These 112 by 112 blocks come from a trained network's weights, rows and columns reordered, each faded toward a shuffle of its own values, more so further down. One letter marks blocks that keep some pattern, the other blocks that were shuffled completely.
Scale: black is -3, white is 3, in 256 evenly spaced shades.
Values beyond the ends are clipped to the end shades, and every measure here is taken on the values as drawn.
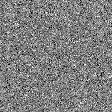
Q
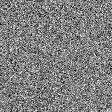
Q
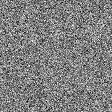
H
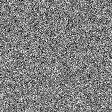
H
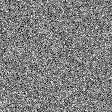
H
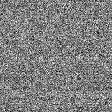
Q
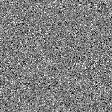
Q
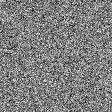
H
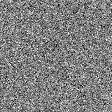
H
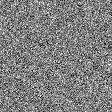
H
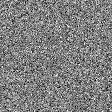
H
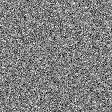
H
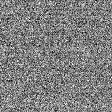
Q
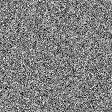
H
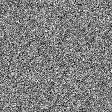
H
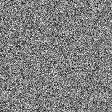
H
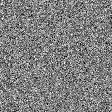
Q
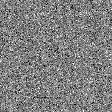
Q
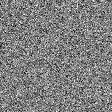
Q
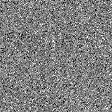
Q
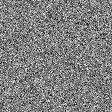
H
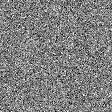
H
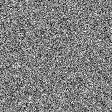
H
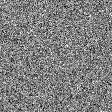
H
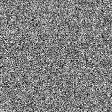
Q
